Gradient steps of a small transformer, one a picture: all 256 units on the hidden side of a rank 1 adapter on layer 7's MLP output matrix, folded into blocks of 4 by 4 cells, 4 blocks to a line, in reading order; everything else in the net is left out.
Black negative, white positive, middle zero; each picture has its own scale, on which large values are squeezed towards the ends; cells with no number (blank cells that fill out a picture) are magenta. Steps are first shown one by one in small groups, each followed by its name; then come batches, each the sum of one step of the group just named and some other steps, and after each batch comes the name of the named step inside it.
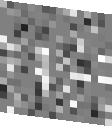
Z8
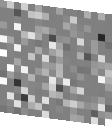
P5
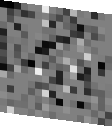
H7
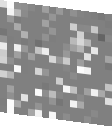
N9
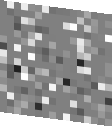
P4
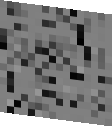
N9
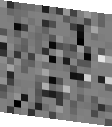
Z8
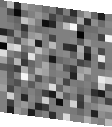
P4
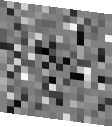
P4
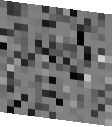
Z8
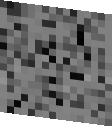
H7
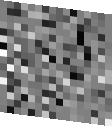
P5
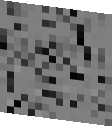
N9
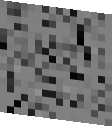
N9
